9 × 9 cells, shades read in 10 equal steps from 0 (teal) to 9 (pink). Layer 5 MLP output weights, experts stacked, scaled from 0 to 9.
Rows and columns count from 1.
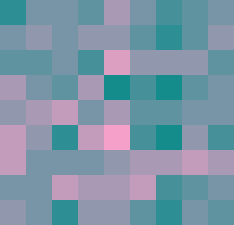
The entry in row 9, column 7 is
1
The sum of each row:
31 35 38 28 42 38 49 43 31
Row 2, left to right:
4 5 4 5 5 3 1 3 5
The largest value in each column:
7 6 7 7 9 7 6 7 6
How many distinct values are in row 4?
5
